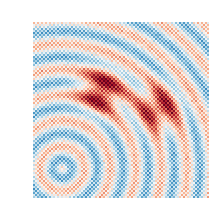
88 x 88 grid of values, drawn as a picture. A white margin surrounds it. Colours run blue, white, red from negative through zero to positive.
Rings: centred on the bottom left. Bumps: two. Seam: none. Slope: none. Ninth with the highest average: centre.
